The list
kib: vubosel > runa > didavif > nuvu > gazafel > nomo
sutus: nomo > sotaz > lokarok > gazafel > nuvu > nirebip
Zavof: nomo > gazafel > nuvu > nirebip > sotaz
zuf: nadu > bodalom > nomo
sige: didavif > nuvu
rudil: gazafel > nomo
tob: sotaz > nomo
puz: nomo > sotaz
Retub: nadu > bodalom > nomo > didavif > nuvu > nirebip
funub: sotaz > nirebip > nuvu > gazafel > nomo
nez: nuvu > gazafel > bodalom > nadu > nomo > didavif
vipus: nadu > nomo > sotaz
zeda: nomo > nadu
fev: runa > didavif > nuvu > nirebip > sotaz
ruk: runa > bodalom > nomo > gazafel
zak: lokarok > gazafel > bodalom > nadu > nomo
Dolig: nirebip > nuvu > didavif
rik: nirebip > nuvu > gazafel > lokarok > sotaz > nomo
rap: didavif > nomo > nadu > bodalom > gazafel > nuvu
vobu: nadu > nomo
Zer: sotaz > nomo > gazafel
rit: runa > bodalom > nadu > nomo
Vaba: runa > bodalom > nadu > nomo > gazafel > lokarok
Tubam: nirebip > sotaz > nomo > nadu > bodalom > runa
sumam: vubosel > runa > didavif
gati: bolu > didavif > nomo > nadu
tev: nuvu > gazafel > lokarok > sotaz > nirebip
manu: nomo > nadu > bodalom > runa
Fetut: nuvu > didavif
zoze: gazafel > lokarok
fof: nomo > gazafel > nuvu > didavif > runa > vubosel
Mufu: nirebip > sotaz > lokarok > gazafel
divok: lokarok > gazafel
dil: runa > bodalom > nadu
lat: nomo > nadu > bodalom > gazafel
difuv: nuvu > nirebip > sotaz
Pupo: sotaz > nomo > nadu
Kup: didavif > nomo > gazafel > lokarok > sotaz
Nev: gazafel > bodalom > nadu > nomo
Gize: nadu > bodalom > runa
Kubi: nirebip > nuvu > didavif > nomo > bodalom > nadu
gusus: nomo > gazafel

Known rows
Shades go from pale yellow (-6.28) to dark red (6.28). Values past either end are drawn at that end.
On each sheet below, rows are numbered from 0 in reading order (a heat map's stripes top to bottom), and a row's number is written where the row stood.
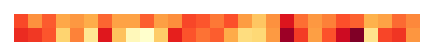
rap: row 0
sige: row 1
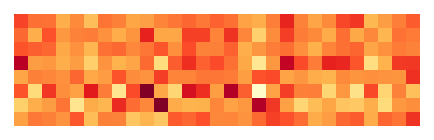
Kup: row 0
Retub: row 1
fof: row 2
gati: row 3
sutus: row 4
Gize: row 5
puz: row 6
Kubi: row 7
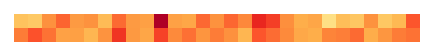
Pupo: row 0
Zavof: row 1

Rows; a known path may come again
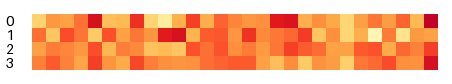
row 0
Mufu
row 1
vipus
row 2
Kubi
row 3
zak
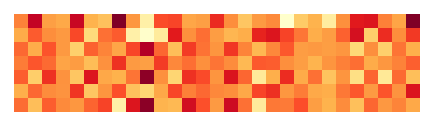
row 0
divok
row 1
Dolig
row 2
manu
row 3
Zavof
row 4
zuf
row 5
rik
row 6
rit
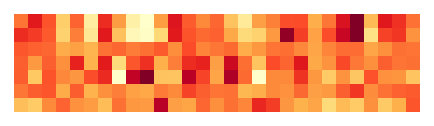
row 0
Fetut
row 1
sige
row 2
fof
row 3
kib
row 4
dil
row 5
nez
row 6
Pupo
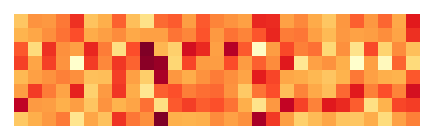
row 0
funub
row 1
Tubam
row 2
Gize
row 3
zeda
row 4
Zer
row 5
tev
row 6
gati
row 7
puz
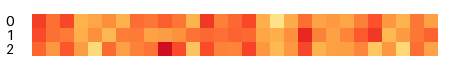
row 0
Nev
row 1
Kup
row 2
lat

